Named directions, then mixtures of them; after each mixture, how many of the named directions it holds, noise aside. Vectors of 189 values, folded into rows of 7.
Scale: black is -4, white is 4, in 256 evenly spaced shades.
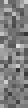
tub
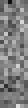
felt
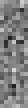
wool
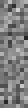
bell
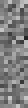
two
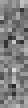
one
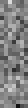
two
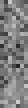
two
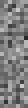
one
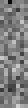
three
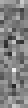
one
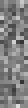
three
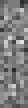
one
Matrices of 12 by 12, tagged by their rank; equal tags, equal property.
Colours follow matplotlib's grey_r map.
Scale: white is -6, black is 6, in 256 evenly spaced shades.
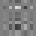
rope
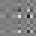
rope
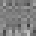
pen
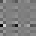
rope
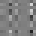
rope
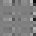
rope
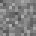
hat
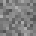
hat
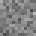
hat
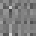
pen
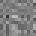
pen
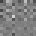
pen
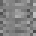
pen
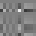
rope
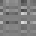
rope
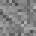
hat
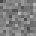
hat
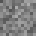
hat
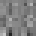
pen
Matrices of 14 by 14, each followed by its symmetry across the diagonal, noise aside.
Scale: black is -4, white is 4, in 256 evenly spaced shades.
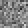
neither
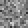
neither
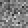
neither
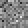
symmetric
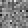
antisymmetric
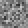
symmetric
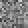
antisymmetric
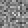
neither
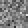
antisymmetric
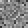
symmetric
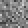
antisymmetric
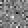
antisymmetric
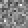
symmetric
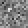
symmetric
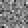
antisymmetric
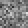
neither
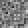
symmetric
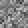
symmetric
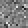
antisymmetric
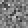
symmetric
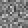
neither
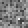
symmetric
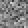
neither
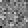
neither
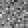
antisymmetric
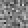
antisymmetric
